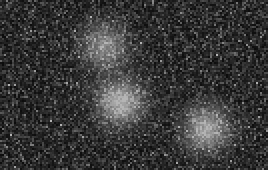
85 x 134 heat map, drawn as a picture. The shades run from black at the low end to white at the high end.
Overall the values sit about 20% of the way up the scale. No single row or column stands out from its neighbours. There is no overall slope. The values are skewed, with a long tail toward high values. There are three bumps.
